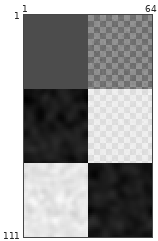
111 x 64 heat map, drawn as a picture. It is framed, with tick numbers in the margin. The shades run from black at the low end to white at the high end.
The table splits into 3 rows of 2 panels. Panel 1,1: low, flat. Panel 1,2: middling, checkered. Panel 2,1: very low, blotchy, faint in contrast. Panel 2,2: very high, checkered, faint in contrast. Panel 3,1: very high, blotchy, faint in contrast. Panel 3,2: very low, blotchy, faint in contrast.
